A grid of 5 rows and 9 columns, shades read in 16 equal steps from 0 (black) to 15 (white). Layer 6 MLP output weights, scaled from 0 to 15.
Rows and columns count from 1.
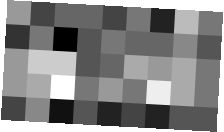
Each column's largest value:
9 12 15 7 9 10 14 11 7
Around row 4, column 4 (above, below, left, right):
5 5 15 9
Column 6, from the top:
7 6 10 7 4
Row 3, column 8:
10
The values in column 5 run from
2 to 9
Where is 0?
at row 2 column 3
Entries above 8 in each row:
2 0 6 6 0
